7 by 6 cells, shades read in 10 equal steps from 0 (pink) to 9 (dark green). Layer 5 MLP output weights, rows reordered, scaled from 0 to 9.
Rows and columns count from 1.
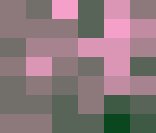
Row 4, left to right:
4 1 4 5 1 6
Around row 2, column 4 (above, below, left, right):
6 1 4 0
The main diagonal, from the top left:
4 4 3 5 2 6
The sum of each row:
20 20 16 21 23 33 36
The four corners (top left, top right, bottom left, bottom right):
4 4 4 7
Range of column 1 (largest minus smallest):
1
